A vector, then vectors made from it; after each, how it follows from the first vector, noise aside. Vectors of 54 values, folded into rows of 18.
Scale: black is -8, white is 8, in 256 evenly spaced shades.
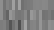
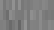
shrunk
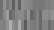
negated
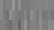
shrunk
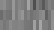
reversed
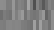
reversed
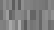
negated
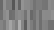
negated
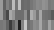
scaled up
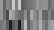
scaled up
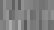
negated
